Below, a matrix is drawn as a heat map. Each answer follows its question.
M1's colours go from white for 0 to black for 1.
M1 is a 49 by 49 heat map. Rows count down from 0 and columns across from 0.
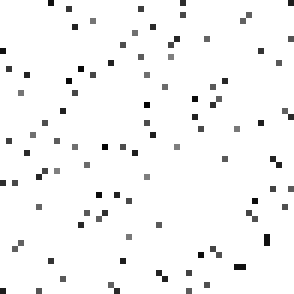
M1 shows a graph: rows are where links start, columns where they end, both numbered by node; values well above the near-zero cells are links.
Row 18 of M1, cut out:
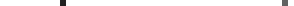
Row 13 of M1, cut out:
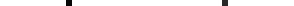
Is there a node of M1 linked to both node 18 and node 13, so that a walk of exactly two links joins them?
no
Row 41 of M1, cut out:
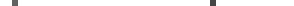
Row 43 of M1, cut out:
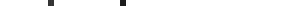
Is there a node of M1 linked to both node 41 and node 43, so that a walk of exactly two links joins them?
no
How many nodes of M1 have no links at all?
1
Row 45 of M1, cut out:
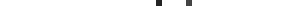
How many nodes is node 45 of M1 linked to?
2
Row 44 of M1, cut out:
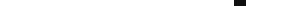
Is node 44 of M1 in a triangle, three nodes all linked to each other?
no
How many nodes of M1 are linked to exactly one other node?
1
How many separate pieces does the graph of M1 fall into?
2
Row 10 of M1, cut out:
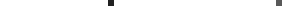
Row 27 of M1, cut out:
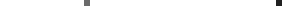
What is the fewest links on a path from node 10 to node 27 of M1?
2
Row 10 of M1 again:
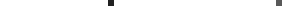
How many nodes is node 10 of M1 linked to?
2
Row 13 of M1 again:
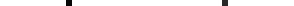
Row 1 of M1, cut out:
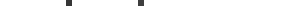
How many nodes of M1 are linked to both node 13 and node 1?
1
